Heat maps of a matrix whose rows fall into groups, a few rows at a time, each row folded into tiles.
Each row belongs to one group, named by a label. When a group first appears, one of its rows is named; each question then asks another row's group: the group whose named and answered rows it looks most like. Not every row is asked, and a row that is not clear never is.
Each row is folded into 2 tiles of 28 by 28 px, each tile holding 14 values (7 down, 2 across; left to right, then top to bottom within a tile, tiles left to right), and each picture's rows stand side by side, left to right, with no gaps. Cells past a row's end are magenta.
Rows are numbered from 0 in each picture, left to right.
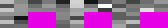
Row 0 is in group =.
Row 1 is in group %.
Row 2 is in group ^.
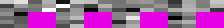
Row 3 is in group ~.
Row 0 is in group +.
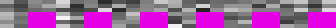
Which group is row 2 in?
^
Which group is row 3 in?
^
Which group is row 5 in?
+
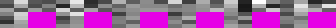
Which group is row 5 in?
%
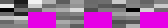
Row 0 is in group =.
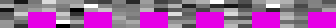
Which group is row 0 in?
^
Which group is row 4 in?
~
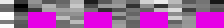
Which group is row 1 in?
%
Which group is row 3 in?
%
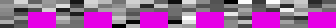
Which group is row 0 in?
+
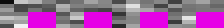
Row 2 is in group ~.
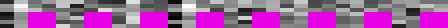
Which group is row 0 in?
~
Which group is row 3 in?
~
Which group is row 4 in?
+
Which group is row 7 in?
+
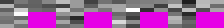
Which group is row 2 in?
=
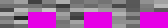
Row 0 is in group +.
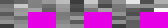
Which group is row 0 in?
~
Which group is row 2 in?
+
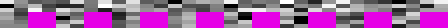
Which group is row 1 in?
~
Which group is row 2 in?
~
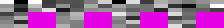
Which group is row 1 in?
^
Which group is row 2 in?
%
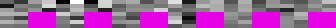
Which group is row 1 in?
%
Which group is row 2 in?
+
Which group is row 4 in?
%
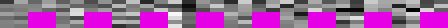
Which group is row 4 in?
%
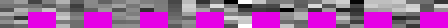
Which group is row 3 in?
%
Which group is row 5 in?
^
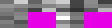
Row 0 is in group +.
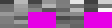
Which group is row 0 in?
%
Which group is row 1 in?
+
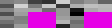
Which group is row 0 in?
%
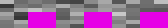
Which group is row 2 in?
%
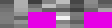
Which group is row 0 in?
%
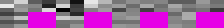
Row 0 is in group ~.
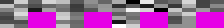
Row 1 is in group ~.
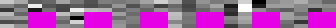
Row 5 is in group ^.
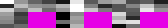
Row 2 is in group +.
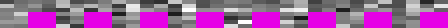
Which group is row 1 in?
^
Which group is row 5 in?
=
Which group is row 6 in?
^
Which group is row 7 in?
%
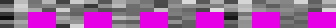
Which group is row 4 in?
~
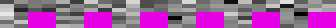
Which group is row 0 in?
%
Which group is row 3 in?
~
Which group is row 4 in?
%
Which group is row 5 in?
+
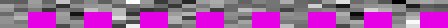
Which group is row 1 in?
+
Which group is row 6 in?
+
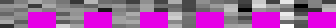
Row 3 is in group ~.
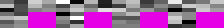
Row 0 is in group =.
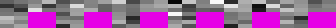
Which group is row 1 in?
~
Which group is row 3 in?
%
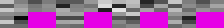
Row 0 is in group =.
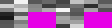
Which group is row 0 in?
~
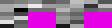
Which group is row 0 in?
+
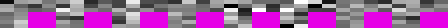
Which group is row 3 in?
%
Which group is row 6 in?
%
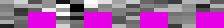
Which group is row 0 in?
+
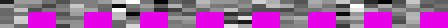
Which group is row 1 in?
~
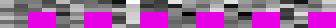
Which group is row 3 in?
+
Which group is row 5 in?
^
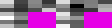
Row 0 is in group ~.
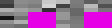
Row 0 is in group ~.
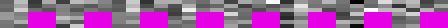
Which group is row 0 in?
%
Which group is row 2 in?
%
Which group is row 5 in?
~
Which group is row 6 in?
^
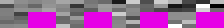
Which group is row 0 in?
+
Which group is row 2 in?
%
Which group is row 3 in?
^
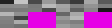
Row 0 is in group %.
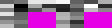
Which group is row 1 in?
^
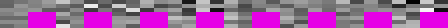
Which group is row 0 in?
~
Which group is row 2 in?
=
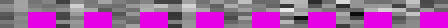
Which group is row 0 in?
~
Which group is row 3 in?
~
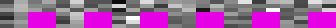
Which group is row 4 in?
+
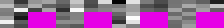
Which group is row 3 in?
%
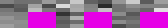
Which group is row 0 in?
^
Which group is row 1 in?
~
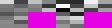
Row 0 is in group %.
